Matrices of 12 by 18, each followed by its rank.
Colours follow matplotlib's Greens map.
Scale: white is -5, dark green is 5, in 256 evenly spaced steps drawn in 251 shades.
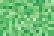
full rank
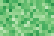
full rank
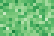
full rank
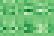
two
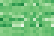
two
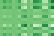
one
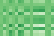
one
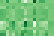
two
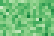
full rank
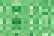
two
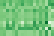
two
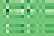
one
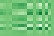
one
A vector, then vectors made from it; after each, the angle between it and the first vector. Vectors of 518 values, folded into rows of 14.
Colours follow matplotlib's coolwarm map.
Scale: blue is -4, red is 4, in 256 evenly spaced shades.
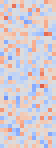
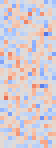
nearly opposite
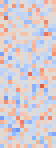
nearly parallel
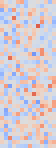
orthogonal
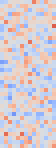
orthogonal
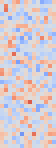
orthogonal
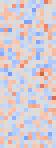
partly aligned
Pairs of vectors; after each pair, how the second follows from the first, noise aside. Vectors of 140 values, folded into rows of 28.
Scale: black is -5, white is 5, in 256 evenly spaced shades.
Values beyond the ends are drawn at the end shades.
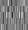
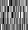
scaled up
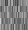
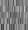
wrapped around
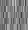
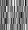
scaled up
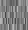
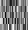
scaled up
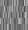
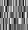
scaled up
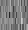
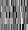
scaled up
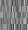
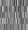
wrapped around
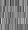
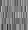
wrapped around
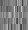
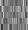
wrapped around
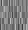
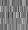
wrapped around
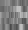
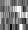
scaled up
